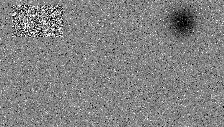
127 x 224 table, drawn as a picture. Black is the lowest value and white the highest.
Grain: fine. Dips: one, in the top right. Odd patch: rougher, in the top left. Ninth with the lowest average: top right.
